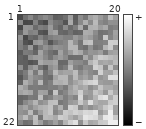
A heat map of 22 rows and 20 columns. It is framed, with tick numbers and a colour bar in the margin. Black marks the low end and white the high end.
Ninth with the lowest average: top left. Mirror symmetry: none. Histogram: bell-shaped. Stripes: none. Slope: up to the bottom right.
